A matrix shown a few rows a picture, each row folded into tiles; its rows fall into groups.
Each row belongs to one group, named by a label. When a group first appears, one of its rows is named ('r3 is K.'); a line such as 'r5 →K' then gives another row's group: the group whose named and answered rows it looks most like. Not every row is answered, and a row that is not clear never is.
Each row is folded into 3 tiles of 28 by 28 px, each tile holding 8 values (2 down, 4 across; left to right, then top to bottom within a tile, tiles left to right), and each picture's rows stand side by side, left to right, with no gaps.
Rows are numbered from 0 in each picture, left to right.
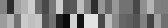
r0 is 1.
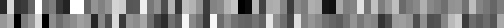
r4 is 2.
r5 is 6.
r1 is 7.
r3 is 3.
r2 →3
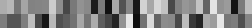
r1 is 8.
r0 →6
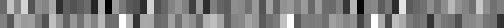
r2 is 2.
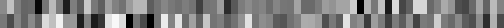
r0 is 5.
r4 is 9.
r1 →6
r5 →2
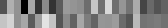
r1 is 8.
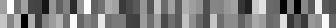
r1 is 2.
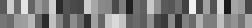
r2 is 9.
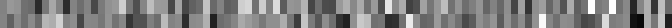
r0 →5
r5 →2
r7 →2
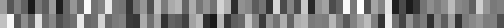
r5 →7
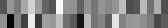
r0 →7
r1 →7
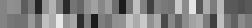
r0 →5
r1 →5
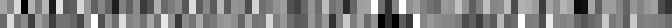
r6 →3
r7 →3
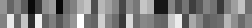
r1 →3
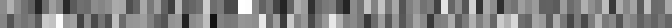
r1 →7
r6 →1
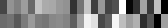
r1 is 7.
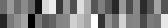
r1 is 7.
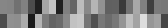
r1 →5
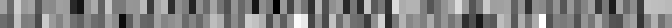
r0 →3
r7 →8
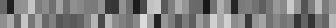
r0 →1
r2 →5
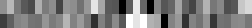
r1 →5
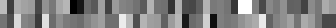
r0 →3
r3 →1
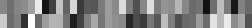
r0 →7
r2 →5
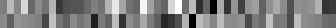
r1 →7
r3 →3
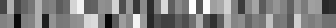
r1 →1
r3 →3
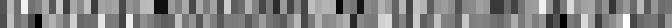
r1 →3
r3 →8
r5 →3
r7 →6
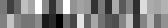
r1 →8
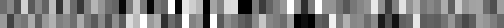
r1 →5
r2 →3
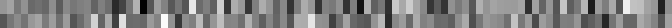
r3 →5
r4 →8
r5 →8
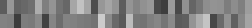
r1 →3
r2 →6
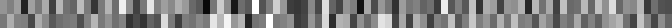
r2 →5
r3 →2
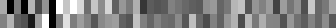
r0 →8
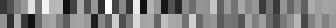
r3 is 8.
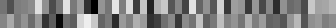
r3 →8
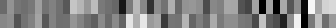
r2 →3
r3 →8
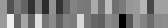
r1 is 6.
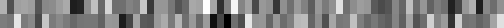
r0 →3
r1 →6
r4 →2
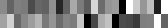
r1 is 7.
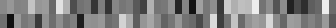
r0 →7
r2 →8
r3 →2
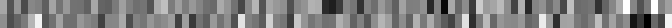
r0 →6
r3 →3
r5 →8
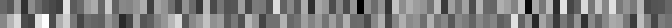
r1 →6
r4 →8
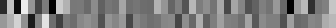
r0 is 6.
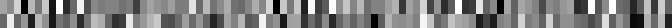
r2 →2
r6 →3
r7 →2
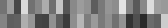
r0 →6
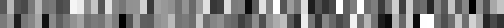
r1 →6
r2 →7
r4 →2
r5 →1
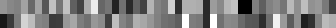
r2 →3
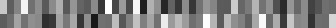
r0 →2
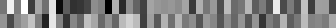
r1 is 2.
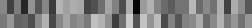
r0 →8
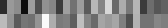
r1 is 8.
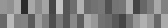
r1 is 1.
